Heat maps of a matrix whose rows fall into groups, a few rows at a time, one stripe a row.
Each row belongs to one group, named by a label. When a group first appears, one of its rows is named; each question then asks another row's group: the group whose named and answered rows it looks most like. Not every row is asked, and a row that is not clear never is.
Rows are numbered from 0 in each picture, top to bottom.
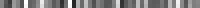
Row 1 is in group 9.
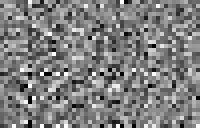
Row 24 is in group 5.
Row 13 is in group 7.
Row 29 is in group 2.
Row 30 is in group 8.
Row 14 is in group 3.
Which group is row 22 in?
7
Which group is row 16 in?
8
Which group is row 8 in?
2
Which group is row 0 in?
7
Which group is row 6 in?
5
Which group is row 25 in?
8
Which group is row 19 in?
8
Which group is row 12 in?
8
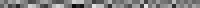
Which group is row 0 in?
3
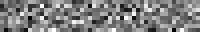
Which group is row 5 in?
3
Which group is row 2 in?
2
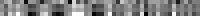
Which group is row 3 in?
3
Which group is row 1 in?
3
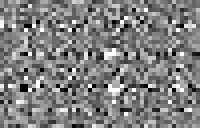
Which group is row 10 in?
9
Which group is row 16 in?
2
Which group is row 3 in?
7
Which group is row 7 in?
9
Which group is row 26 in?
3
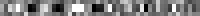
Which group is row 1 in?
3
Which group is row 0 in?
2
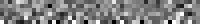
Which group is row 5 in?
5
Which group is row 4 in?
9
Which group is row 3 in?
2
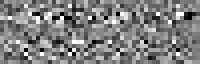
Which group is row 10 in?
3
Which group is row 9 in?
5
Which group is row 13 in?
9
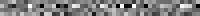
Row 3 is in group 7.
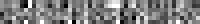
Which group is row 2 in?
9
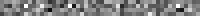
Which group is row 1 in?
9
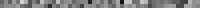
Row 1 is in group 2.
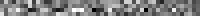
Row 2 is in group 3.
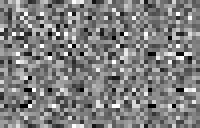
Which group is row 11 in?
9
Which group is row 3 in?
9
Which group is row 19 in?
8
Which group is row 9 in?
5
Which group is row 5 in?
9
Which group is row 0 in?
3
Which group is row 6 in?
7
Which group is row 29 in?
9
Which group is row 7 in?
5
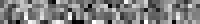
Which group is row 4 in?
9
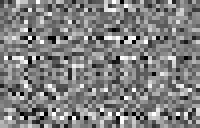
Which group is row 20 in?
8
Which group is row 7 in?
8
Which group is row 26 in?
8
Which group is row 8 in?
3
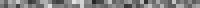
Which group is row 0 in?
3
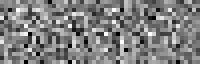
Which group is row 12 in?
7
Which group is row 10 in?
5
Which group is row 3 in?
3
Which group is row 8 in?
8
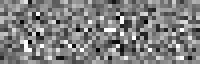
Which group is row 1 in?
3
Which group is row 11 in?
9
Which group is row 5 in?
7
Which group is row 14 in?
2
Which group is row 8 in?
5
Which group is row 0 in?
8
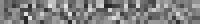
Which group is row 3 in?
9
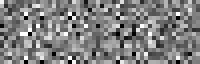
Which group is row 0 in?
5
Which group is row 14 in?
9
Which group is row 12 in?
3
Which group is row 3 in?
9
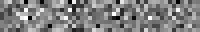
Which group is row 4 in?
8
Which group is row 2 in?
9
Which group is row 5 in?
9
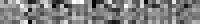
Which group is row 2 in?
8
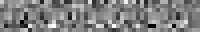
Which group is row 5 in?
7
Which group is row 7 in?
8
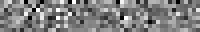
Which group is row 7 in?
7
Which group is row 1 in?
5
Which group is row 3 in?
9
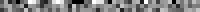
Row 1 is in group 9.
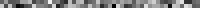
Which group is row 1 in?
5
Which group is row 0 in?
2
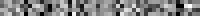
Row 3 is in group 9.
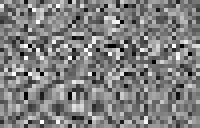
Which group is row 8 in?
3
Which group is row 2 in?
5
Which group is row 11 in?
8
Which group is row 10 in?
7
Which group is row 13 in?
7
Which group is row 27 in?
3
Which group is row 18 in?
7
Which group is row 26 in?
3
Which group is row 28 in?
7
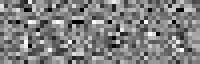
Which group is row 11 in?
8
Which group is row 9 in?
8
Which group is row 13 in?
3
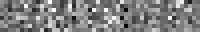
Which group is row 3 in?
3
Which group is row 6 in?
7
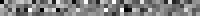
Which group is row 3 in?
5
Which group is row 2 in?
7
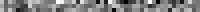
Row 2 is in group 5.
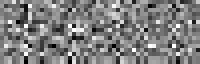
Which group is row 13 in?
9
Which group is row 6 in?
9
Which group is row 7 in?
3
